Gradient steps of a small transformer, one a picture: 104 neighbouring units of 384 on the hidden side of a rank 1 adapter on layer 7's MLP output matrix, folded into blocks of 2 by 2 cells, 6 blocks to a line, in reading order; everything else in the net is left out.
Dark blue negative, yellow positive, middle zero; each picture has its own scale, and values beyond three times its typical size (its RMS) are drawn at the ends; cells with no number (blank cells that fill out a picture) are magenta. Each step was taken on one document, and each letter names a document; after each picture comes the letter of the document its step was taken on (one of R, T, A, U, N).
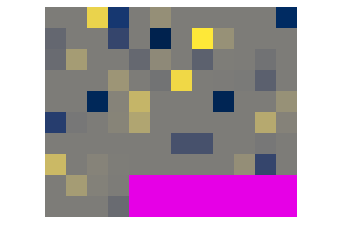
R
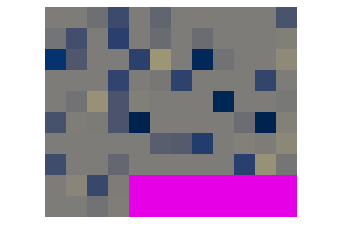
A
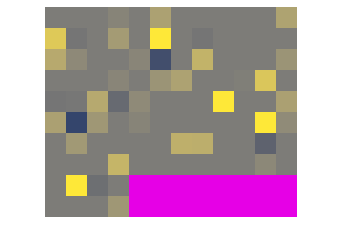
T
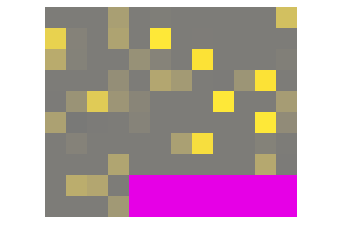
T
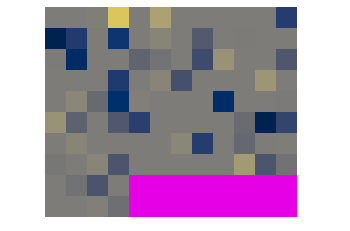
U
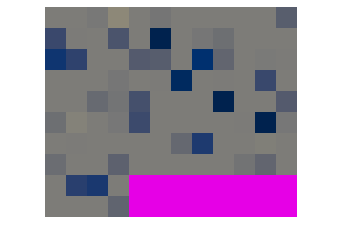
R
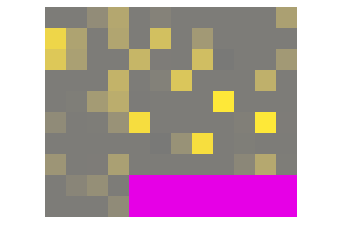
U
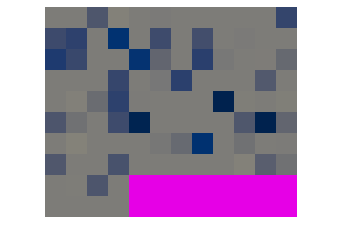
U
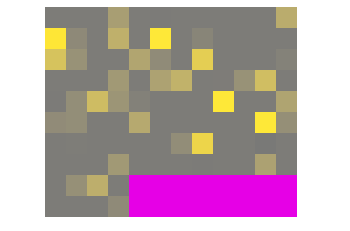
T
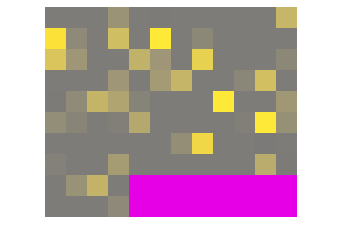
T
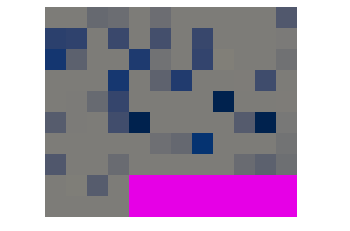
A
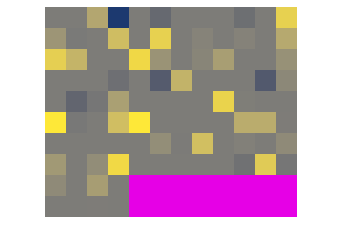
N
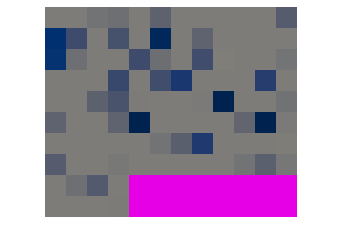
A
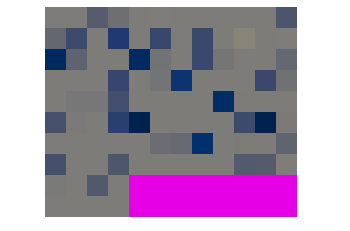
N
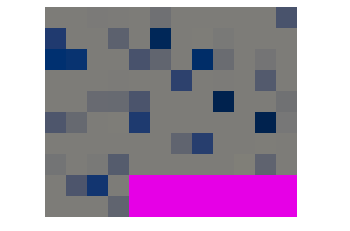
R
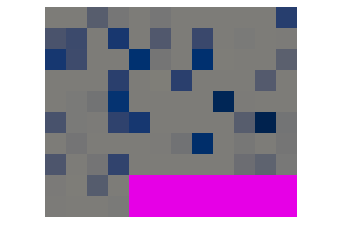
U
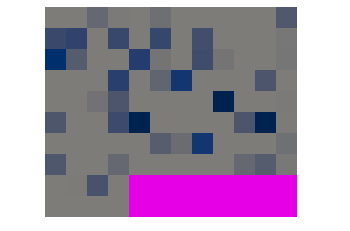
A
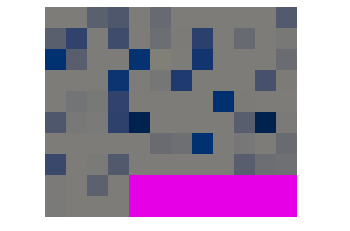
N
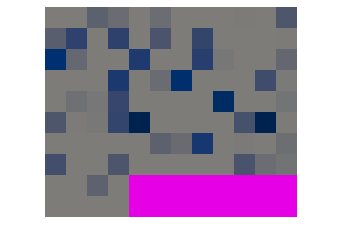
N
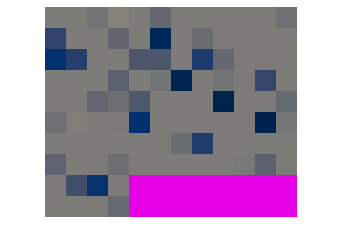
R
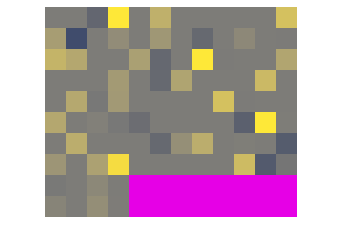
U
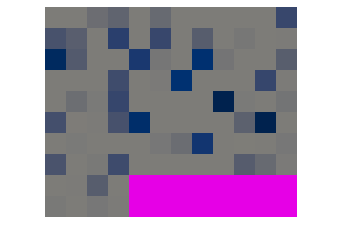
U
